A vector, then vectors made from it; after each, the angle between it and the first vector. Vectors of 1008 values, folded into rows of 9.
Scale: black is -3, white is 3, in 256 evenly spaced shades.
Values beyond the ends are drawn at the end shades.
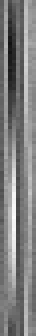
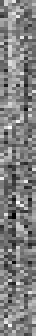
partly opposed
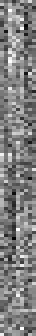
partly opposed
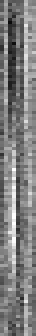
nearly parallel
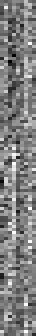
partly aligned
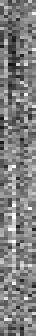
partly aligned
